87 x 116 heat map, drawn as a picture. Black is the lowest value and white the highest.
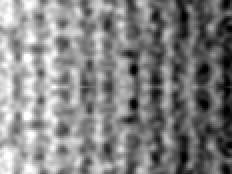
Average level on the scale: 50%. Slope: up to the left. Stripes: upright, repeating 10 times. Mirror symmetry: top to bottom.
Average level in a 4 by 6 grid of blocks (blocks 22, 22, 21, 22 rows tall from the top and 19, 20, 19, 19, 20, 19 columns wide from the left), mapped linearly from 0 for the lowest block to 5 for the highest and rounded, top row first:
543210 | 543210 | 543210 | 543210
